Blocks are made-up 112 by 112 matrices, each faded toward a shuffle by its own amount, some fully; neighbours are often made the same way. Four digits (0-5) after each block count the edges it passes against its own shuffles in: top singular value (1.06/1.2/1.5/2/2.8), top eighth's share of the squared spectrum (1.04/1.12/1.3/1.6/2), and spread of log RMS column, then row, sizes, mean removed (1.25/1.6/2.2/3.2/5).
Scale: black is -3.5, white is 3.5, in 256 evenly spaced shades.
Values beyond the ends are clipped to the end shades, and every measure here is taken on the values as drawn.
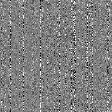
2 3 4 0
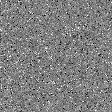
0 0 1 0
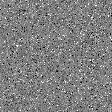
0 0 1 0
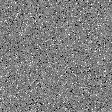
0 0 1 0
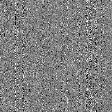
2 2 4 0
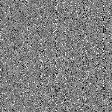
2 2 3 0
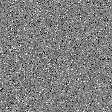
0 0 1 0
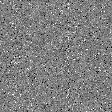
1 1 1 0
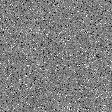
0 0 0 0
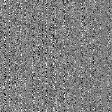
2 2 4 0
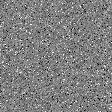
0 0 0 0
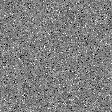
0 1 1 0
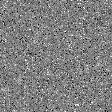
0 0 1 0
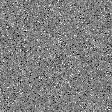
0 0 1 0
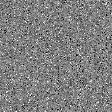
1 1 2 0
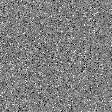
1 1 2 0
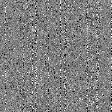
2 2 4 0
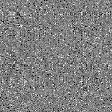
4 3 2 1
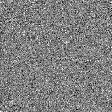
3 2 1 1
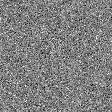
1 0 0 0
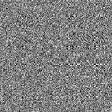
4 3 2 2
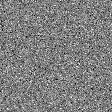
1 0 0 0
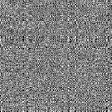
5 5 3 3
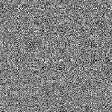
4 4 2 3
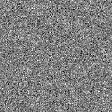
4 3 2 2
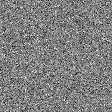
1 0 0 0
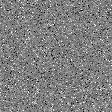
1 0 0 0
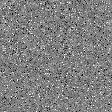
3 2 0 1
